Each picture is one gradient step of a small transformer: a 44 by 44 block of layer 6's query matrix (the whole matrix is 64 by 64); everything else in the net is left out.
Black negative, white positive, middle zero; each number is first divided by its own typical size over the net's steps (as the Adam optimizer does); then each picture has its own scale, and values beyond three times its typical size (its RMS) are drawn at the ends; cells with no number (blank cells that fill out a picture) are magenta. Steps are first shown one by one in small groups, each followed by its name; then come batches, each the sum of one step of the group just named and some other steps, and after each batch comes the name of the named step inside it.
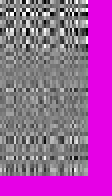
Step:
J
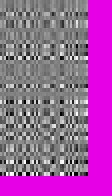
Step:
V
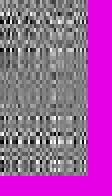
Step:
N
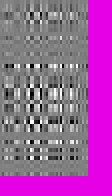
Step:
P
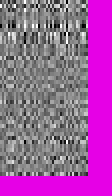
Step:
V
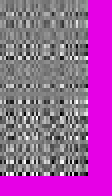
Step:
V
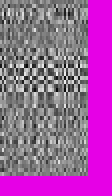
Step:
N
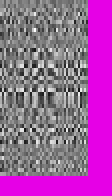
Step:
N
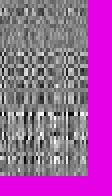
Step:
N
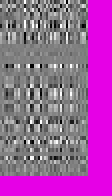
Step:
P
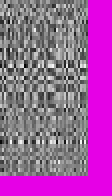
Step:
N
